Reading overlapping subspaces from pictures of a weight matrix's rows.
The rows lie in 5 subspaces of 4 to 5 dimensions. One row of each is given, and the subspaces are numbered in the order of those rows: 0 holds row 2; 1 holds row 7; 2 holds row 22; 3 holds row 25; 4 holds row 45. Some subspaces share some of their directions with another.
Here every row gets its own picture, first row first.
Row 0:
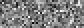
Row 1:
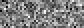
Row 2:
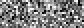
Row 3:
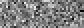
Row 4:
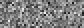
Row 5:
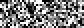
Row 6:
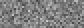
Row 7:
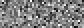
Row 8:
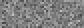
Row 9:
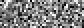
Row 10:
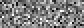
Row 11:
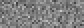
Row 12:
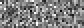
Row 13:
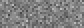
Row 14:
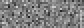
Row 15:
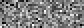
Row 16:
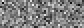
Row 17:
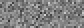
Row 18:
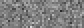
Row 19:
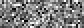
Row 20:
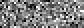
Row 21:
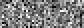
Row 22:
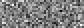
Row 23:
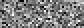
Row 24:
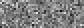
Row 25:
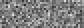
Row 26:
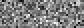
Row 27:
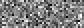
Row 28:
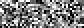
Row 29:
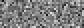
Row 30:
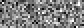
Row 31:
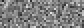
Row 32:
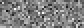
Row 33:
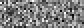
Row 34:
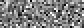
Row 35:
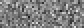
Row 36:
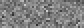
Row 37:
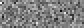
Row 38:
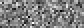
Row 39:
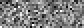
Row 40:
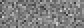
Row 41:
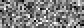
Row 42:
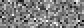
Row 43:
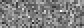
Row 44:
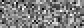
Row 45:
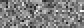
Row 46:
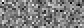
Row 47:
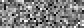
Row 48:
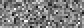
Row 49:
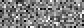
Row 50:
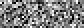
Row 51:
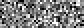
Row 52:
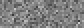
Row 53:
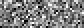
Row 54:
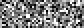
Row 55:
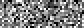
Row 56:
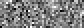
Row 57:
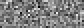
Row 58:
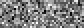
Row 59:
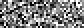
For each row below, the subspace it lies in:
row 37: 4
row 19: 3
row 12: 4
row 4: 1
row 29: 1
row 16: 1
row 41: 4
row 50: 4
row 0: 1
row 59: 4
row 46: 1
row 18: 3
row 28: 2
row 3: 4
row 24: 2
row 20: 4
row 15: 2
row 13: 2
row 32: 2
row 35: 1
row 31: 1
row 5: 4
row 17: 1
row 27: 2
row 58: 0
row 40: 4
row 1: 4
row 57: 3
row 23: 2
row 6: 0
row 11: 0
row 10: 0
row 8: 2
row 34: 1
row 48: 0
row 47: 4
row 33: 4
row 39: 2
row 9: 1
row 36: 2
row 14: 3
